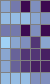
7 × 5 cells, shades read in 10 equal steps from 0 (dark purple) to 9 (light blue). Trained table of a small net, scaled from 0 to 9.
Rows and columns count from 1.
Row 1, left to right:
7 5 0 6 0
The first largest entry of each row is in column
1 1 4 1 1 1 1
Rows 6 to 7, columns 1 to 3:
7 4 2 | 8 8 8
